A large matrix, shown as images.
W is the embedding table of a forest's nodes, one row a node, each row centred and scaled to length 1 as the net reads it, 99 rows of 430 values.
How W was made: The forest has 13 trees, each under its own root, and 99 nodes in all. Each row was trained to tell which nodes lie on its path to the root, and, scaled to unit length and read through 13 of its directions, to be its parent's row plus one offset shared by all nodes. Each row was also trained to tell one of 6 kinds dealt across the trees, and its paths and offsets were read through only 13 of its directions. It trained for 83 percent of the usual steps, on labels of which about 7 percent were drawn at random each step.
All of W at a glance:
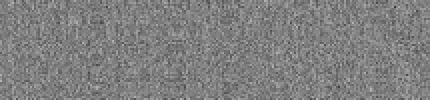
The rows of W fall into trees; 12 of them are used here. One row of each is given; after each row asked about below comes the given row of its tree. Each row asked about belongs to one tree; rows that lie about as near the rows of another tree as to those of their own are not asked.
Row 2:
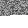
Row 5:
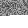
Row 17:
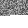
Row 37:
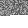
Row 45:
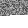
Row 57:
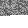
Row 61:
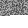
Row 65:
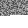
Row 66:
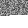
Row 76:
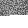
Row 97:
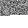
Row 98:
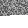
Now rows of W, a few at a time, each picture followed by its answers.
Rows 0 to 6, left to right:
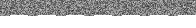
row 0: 2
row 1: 2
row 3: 97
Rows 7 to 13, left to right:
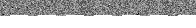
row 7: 97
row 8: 97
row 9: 65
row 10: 98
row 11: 65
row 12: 65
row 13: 98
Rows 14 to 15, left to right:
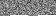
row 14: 37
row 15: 65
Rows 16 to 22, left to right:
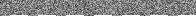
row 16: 2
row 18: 2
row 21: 2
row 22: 2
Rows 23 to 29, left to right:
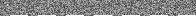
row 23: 97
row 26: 98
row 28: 97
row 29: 37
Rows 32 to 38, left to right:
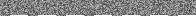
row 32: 57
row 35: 57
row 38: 61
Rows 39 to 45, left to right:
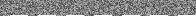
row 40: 98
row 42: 57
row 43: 57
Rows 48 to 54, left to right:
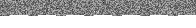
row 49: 57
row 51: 98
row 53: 66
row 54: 37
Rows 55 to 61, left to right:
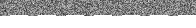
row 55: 65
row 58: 76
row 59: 2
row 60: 97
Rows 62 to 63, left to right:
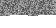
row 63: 2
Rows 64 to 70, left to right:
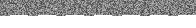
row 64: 65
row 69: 98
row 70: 97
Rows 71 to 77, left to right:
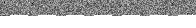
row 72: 97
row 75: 98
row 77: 97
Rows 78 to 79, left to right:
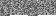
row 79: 98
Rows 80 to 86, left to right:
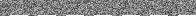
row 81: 76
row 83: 2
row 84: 65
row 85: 98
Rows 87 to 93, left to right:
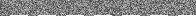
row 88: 98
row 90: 2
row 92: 97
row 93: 65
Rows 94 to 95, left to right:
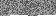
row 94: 65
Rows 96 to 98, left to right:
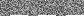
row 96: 66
